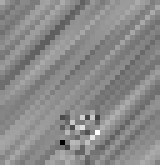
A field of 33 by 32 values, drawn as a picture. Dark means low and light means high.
Mirror symmetry: none. Roughest part: bottom middle. Odd patch: rougher, in the bottom middle. Histogram: heavy tails on both sides. Grain: diagonal, up to the right.
